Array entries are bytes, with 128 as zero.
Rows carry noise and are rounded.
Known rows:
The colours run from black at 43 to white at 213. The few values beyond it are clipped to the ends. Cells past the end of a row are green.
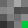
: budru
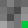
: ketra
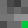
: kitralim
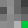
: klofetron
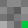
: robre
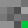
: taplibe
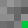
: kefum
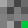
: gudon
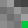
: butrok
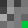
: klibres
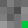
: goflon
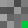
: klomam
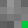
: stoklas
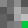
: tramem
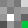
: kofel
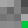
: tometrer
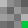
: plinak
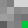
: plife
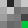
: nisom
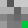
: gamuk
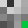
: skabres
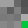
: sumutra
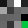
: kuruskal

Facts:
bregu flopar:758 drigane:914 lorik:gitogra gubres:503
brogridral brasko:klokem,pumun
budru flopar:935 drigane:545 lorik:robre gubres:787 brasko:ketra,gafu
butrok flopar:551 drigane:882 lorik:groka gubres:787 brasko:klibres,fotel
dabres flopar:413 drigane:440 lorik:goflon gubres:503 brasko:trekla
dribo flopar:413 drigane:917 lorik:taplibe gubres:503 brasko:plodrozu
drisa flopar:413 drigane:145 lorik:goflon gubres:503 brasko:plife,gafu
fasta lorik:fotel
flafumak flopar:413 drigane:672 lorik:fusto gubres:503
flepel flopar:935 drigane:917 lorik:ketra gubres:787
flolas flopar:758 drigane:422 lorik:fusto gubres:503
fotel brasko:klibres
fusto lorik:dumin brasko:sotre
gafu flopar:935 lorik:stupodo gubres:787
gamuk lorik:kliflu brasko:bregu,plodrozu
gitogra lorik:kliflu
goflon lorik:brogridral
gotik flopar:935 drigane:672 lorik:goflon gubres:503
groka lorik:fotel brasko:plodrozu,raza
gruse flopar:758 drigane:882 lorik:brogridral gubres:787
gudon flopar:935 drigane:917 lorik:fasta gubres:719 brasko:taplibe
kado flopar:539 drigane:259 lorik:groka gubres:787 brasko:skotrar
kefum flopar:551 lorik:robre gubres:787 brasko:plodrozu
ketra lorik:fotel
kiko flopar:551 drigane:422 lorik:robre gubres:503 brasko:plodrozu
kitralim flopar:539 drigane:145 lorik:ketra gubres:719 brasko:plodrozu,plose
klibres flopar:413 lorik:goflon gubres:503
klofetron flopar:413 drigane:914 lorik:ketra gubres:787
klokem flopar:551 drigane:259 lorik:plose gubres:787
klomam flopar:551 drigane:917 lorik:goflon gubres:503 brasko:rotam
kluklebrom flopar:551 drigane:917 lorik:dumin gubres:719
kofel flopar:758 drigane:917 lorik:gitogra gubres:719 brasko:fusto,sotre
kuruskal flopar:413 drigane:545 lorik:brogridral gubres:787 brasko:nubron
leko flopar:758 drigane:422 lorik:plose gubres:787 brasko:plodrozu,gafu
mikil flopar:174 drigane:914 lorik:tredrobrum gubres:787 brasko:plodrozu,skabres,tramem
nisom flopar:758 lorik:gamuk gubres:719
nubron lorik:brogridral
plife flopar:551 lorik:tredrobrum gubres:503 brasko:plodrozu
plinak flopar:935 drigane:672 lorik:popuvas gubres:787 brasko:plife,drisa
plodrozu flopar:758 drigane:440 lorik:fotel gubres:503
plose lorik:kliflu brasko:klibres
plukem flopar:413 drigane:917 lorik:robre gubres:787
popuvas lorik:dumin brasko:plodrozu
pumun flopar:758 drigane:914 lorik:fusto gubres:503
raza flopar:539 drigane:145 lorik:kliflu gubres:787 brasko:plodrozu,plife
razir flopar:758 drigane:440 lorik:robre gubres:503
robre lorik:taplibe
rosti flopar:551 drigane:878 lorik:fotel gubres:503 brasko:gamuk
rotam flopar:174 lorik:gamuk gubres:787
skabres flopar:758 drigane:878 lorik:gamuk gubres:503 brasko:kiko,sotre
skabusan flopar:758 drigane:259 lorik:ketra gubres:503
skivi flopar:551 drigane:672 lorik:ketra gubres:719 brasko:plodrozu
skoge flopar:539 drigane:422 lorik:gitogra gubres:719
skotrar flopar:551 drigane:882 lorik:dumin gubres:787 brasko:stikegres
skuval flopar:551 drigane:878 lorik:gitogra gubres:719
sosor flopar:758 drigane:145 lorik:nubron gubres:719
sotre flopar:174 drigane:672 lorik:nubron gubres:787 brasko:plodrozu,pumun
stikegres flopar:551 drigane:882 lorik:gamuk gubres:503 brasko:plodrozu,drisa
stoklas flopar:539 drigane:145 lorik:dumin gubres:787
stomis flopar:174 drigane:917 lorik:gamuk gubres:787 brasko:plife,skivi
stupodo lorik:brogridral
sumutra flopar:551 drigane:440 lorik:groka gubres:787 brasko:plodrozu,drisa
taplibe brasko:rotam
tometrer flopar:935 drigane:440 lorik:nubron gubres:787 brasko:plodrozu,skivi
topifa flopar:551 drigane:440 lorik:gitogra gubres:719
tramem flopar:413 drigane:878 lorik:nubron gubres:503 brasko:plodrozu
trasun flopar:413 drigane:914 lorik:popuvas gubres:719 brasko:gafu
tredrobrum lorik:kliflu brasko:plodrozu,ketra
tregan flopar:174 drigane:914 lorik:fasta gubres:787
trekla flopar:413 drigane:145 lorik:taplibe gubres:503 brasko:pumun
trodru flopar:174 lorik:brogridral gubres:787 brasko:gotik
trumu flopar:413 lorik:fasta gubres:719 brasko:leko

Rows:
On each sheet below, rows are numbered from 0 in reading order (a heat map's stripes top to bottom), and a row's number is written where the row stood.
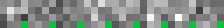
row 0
klokem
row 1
dribo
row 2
trekla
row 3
mikil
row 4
leko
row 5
bregu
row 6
topifa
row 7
pumun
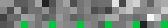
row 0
kado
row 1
flepel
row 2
plukem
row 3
trumu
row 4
stikegres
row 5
skuval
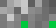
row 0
gitogra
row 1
gafu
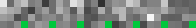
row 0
stomis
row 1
dabres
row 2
tredrobrum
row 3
skabusan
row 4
raza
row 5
skoge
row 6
sosor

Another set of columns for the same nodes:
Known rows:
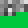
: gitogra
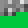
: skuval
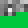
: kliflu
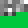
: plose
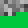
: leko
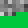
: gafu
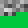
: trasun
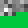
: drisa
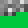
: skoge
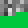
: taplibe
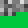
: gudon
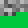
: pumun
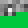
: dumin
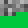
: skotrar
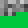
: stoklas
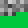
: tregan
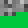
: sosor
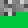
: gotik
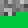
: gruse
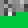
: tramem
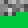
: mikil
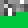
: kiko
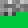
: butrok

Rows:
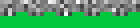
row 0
groka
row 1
skabres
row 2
dribo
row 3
flafumak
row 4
kitralim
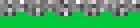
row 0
trekla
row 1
rotam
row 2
razir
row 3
klibres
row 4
kluklebrom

